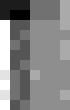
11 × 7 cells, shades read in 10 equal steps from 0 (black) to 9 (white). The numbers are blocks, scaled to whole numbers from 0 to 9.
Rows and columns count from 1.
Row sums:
21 19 36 36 37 36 36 36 36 36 36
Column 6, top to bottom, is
4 4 5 5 5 5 5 5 5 5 5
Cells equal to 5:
31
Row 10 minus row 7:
-1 1 -1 0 0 0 1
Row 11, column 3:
4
